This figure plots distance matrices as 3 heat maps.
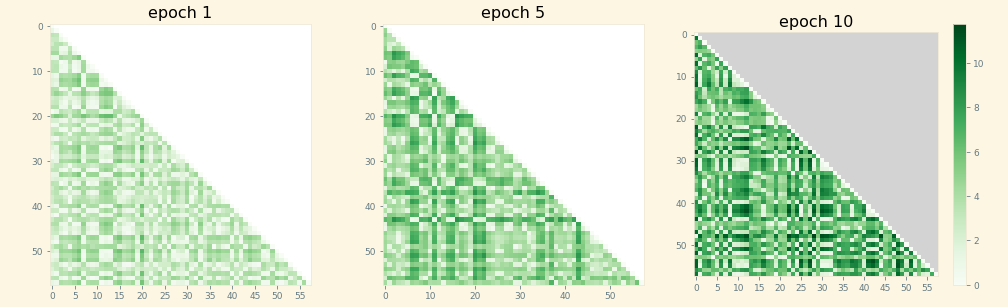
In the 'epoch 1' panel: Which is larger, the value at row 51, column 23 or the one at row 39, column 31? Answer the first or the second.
the first
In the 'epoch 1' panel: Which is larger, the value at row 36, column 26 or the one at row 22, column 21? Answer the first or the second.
the second
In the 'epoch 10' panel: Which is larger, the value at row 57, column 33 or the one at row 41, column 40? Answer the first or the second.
the second
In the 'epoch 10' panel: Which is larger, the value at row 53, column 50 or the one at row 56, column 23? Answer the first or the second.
the first
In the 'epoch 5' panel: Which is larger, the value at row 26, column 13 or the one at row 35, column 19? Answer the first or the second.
the second
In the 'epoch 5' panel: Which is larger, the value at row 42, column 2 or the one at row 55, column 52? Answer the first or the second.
the first
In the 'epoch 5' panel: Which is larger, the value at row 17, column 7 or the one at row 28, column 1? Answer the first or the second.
the first
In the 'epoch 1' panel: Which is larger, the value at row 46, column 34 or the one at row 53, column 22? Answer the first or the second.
the second
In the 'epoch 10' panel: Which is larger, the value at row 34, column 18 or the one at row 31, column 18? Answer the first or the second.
the second
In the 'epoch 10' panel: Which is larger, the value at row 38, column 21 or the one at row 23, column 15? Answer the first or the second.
the first
